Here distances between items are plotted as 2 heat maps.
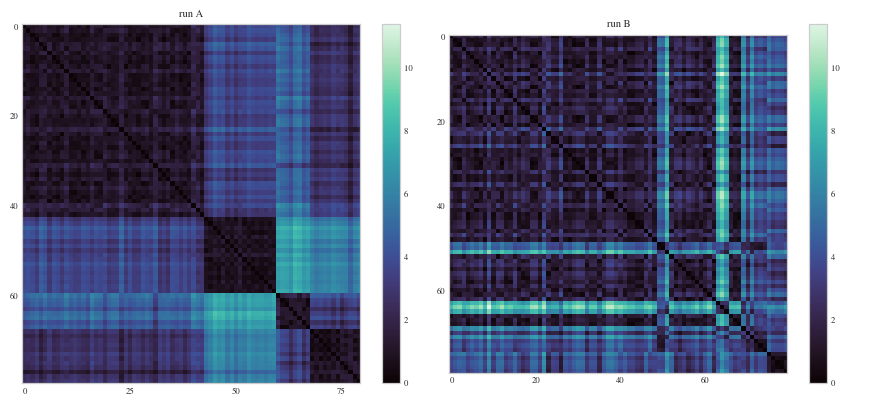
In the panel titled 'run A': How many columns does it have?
80
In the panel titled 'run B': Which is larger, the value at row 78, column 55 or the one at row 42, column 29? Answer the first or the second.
the first
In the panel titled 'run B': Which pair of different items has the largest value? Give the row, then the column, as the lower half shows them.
64, 9
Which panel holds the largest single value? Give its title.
run B
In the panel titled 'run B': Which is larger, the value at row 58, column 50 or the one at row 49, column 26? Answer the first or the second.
the first
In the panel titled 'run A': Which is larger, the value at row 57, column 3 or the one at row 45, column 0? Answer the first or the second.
the second
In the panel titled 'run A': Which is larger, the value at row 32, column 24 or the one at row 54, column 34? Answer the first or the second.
the second
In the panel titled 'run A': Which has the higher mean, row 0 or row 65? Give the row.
65
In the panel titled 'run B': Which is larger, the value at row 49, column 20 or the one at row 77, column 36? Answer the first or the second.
the first
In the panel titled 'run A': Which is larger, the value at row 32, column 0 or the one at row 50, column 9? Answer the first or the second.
the second
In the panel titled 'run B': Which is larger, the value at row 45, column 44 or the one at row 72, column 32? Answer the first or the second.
the second
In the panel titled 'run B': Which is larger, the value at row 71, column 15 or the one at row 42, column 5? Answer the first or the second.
the first
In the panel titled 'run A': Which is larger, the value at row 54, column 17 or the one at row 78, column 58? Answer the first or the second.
the second
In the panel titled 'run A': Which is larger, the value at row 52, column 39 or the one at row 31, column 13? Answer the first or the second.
the first
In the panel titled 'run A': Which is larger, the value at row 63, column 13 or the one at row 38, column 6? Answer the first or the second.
the first
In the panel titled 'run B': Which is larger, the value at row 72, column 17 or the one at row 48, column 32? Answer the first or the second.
the first
